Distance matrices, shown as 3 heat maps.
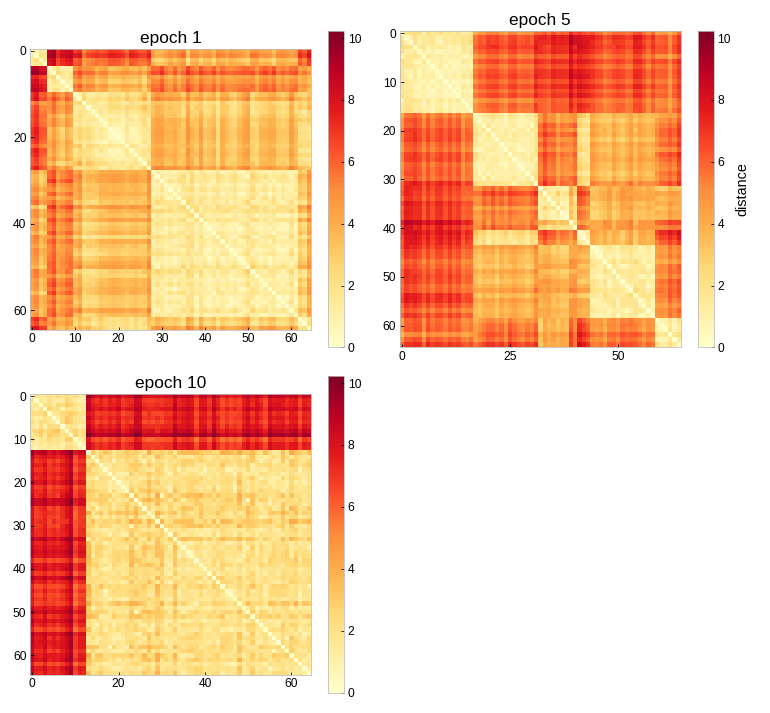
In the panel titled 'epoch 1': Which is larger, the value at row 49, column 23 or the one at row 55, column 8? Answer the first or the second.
the second
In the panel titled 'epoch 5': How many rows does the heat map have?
65
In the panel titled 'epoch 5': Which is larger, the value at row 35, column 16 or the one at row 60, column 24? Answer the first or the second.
the first
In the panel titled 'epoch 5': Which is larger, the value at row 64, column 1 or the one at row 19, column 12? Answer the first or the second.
the first
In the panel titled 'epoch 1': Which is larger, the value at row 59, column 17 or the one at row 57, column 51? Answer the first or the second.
the first
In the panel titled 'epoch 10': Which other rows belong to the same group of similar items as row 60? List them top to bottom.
13, 14, 15, 16, 17, 18, 19, 20, 21, 22, 23, 24, 25, 26, 27, 28, 29, 30, 31, 32, 33, 34, 35, 36, 37, 38, 39, 40, 41, 42, 43, 44, 45, 46, 47, 48, 49, 50, 51, 52, 53, 54, 55, 56, 57, 58, 59, 61, 62, 63, 64
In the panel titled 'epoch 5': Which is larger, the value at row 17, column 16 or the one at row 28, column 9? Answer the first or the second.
the second
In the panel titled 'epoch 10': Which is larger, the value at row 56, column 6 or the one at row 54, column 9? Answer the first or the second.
the second
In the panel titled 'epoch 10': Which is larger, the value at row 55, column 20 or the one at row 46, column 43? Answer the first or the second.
the second
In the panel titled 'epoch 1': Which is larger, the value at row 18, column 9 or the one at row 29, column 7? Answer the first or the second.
the second
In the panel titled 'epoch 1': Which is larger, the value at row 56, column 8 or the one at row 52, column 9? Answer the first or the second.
the first
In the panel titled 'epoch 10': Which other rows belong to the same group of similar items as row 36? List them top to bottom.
13, 14, 15, 16, 17, 18, 19, 20, 21, 22, 23, 24, 25, 26, 27, 28, 29, 30, 31, 32, 33, 34, 35, 37, 38, 39, 40, 41, 42, 43, 44, 45, 46, 47, 48, 49, 50, 51, 52, 53, 54, 55, 56, 57, 58, 59, 60, 61, 62, 63, 64
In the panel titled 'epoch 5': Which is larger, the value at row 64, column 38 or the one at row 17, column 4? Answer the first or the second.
the second
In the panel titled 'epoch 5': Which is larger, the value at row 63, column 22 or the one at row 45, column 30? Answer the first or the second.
the first
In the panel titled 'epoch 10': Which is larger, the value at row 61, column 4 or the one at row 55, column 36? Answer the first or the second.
the first
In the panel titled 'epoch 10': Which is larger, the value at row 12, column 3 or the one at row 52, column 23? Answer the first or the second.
the second
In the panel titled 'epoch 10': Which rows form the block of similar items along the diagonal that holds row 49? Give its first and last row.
13 to 64
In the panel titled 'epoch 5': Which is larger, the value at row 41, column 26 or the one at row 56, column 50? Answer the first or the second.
the first
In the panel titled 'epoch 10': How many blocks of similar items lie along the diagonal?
2
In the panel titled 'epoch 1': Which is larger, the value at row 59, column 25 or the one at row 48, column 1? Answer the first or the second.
the second
